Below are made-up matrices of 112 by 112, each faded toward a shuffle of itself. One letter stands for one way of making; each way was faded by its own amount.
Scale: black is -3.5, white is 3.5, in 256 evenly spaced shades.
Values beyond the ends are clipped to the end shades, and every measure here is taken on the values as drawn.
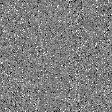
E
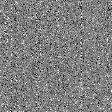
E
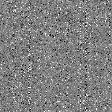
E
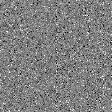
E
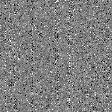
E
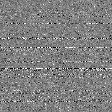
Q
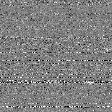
Q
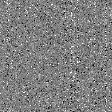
E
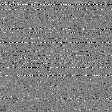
Q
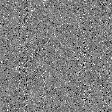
E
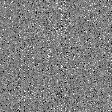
E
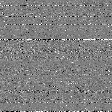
Q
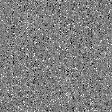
E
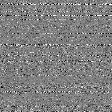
Q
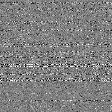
Q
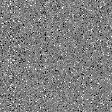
E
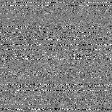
Q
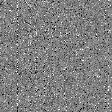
E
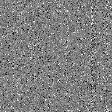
E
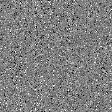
E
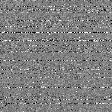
Q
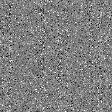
E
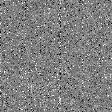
E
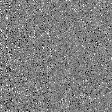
E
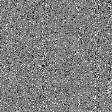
E
